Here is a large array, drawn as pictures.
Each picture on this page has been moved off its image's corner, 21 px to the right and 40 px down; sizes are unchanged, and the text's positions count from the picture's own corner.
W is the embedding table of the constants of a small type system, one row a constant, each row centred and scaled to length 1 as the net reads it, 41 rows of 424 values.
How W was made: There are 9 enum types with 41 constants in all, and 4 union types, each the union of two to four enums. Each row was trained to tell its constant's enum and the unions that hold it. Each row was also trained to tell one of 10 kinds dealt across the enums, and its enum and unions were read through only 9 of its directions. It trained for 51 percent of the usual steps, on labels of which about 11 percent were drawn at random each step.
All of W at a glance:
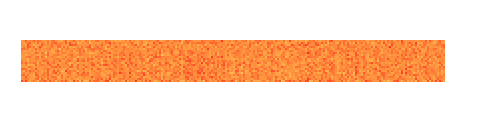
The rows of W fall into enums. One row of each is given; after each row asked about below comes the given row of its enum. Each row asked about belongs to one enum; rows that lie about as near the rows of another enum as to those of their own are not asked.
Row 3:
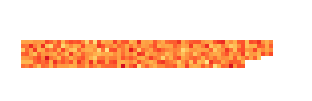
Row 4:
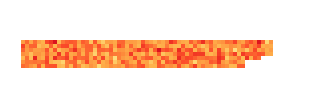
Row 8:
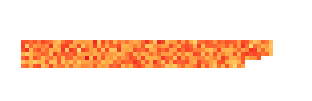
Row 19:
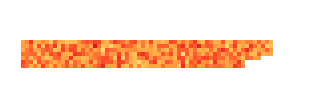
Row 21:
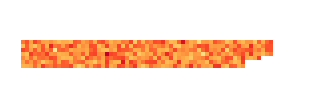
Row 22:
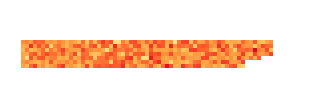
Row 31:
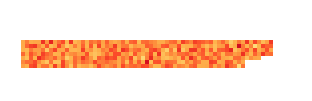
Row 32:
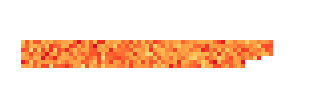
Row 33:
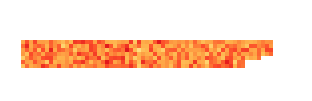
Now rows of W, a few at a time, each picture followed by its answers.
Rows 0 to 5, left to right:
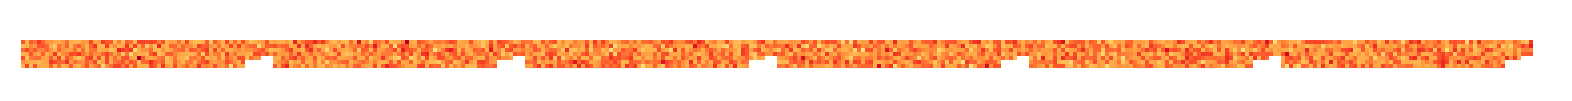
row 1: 3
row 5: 3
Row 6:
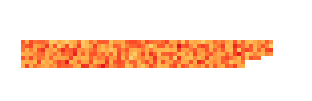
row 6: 21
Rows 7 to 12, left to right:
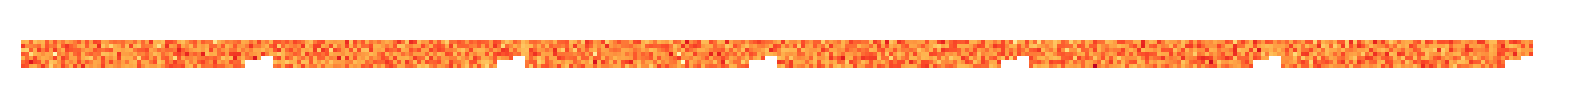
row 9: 19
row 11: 19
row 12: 31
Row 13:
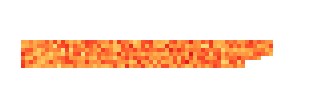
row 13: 4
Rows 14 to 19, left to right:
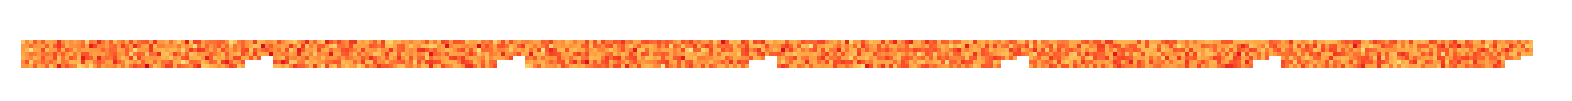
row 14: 32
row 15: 4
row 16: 22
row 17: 3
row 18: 33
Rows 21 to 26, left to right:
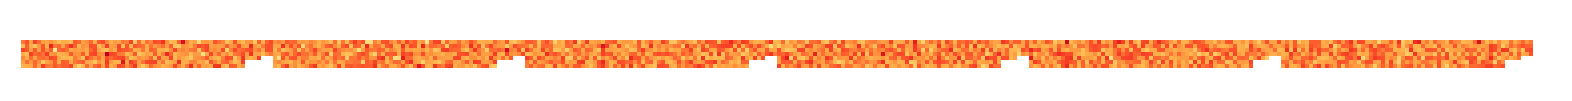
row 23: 8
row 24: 19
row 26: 33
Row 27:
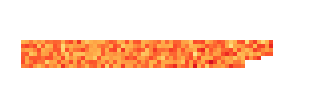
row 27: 3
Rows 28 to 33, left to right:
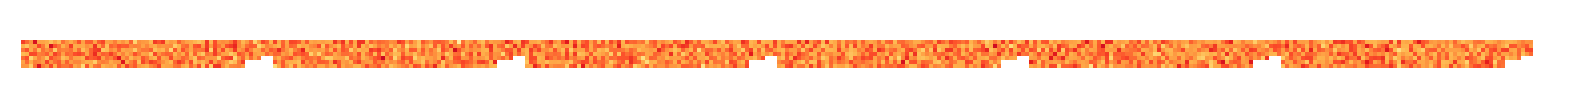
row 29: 22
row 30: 31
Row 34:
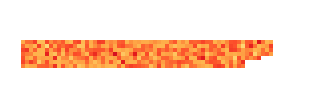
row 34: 4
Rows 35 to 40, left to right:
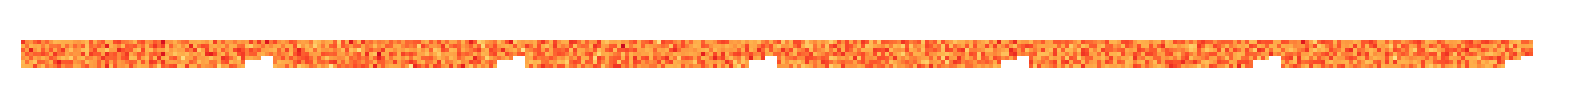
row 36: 22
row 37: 33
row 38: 22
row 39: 4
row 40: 8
